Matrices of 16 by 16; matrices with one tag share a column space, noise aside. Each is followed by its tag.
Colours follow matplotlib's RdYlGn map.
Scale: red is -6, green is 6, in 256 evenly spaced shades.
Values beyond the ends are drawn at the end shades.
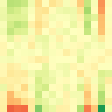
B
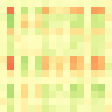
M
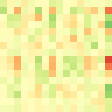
M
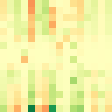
B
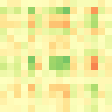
M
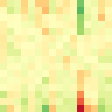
B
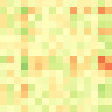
M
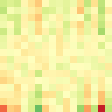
B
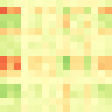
M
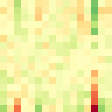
B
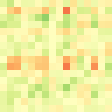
M
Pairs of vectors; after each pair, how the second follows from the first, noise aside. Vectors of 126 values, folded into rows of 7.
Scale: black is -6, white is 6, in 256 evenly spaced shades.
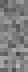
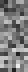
scaled up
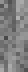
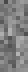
wrapped around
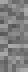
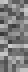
scaled up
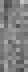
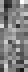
scaled up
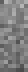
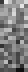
scaled up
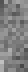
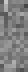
wrapped around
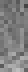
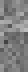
wrapped around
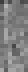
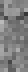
wrapped around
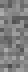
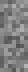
wrapped around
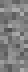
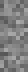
wrapped around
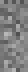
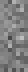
reversed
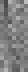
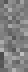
wrapped around
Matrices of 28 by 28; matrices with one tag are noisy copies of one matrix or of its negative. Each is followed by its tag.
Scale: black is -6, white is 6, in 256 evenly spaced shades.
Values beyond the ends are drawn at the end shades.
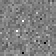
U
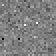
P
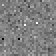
P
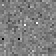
P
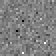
U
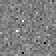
U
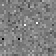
P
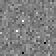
U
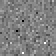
U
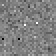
P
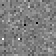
P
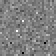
U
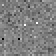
P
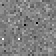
P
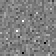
U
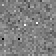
P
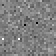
P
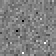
U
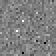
U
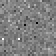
P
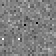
P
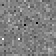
P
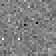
P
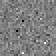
U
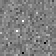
U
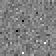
U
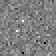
U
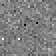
P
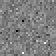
U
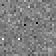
P
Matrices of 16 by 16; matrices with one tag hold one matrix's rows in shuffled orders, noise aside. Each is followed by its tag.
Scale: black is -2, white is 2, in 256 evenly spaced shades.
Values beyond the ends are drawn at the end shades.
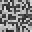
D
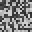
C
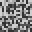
D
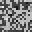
C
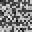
C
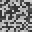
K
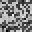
D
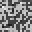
D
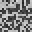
D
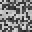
D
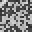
K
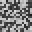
K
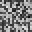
C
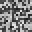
C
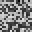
D
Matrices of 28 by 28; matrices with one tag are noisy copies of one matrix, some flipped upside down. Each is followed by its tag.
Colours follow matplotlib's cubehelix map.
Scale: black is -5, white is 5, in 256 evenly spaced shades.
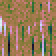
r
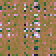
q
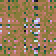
q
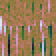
r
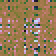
q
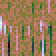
r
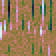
r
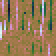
r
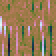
r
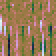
r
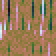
r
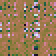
q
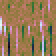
r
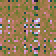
q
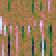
r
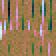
r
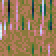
r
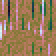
r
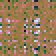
q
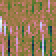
r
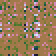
q
